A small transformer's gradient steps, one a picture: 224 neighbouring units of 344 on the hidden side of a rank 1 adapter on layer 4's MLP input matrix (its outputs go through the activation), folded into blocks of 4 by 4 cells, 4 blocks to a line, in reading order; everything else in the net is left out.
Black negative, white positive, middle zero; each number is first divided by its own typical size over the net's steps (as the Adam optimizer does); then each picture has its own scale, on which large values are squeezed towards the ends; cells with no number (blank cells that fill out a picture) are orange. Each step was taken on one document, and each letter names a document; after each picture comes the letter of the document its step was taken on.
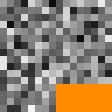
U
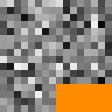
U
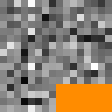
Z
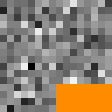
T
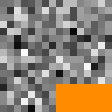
Z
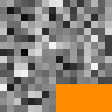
U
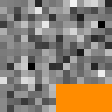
T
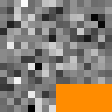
Z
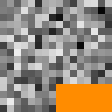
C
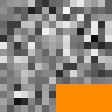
U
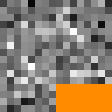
T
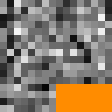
C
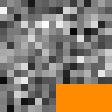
T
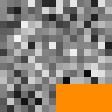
U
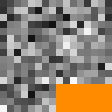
C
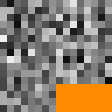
C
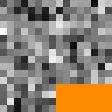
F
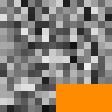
F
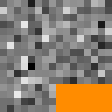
T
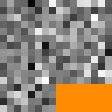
T
